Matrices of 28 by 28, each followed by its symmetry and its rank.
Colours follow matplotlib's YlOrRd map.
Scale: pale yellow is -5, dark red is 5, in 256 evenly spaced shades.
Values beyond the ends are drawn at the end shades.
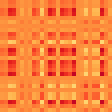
symmetric, rank one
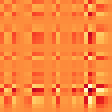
symmetric, rank one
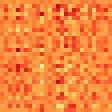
neither, rank three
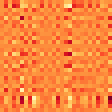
neither, rank two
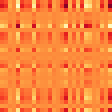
neither, rank one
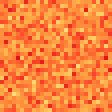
neither, full rank
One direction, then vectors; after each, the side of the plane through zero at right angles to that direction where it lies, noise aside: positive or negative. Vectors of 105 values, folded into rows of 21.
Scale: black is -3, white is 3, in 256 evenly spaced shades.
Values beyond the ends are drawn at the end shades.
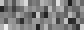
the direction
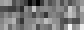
positive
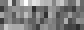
positive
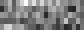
positive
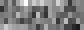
positive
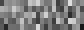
negative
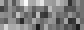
positive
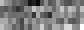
positive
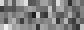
positive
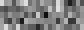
positive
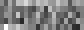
positive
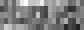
positive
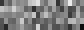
negative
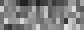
negative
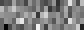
negative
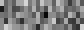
positive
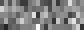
negative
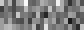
positive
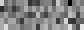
positive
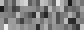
positive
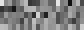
positive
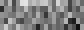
positive
